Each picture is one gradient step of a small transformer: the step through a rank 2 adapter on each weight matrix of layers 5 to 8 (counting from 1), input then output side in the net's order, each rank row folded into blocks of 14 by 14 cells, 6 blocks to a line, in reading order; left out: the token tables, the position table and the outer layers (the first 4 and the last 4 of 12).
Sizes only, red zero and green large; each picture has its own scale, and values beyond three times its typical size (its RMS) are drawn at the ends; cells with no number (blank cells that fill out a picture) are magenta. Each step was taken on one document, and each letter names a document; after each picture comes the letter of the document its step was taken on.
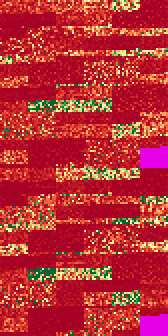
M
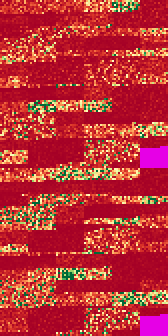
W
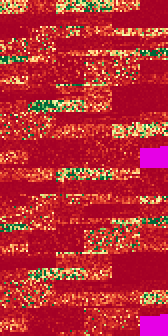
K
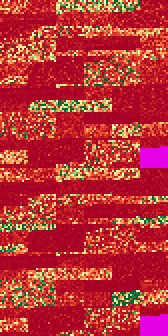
W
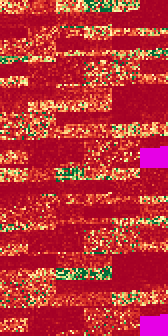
K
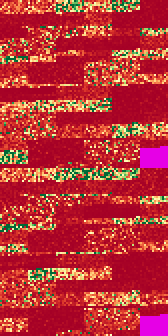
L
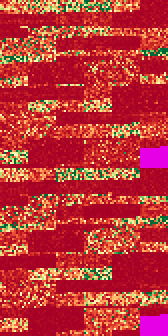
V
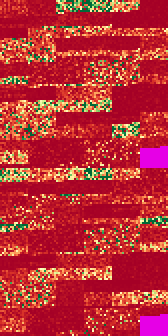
K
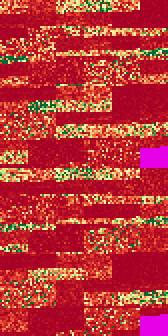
K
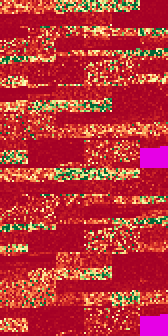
L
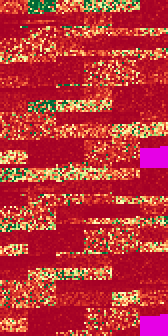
M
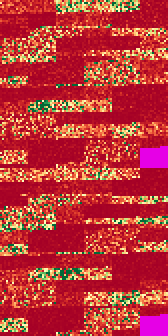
W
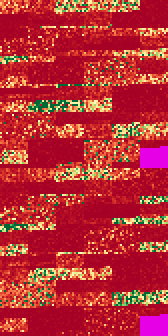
L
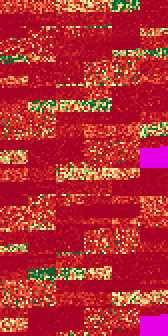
M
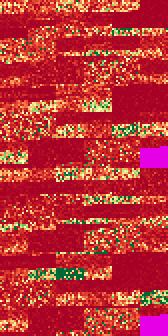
K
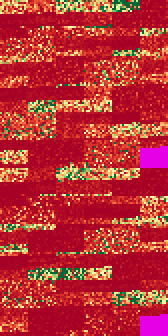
M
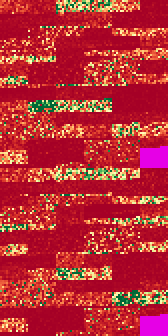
L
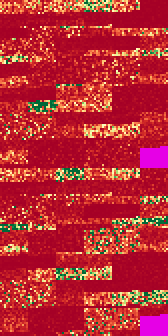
K
